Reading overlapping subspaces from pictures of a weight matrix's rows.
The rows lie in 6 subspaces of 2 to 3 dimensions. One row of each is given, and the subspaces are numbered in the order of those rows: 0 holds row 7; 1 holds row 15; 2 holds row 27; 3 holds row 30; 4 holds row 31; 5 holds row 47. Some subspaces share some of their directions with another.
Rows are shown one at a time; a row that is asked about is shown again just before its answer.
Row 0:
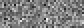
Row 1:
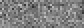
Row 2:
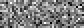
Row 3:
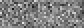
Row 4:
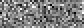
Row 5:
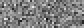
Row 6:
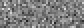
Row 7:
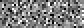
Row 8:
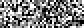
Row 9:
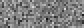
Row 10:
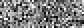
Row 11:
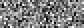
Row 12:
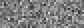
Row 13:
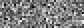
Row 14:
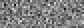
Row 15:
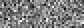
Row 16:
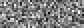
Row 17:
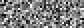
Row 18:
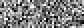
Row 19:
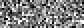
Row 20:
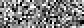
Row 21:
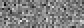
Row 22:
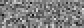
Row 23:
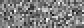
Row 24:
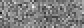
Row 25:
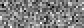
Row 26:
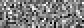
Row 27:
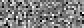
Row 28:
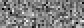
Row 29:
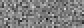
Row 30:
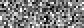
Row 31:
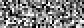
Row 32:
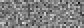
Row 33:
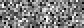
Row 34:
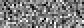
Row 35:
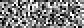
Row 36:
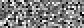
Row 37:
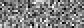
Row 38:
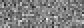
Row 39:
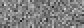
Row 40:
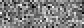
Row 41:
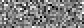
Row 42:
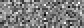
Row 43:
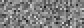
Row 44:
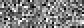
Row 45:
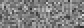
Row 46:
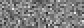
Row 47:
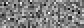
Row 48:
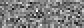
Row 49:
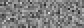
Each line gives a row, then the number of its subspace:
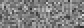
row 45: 4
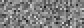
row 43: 5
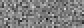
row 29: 2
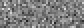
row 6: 4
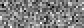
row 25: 3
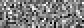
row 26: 4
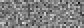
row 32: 2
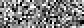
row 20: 3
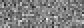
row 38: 2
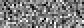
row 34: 4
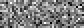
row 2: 3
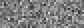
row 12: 5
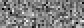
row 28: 4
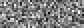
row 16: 5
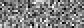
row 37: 1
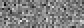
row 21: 4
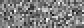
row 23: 4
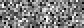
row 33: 3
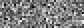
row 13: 1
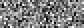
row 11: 3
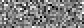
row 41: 0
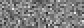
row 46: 1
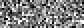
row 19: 4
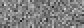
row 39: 1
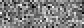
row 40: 0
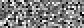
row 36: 2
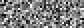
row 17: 5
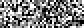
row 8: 3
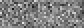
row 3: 0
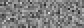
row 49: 5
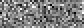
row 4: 0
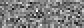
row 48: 5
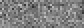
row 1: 0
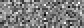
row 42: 2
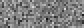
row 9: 2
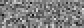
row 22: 5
